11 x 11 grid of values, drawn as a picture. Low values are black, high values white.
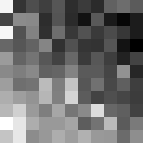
Ninth with the highest average: bottom left. Average level on the scale: 40%. Roughest part: top left. Mirror symmetry: none. Grain: fine. Ninth with the lowest average: top right. Stripes: none. Slope: up to the bottom left.
